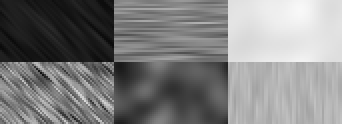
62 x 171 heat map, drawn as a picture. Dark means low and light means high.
It is made of 2 by 3 panels. Panel 1,1: very low, slanting down to the right, faint in contrast. Panel 1,2: middling, streaked across. Panel 1,3: very high, smooth, faint in contrast. Panel 2,1: middling, slanting down to the right, strong in contrast. Panel 2,2: low, smooth. Panel 2,3: high, streaked downward, faint in contrast.
